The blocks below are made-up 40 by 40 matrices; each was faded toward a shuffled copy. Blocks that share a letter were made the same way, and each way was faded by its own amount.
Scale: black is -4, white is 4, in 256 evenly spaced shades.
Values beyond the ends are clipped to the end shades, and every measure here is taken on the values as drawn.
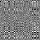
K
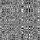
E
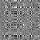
K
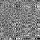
E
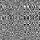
E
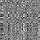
E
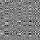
K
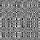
K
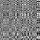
K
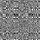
E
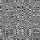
E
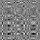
K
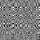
K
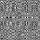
E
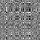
K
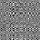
K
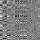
K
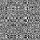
E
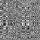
E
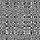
K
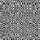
E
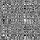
E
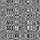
K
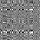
K
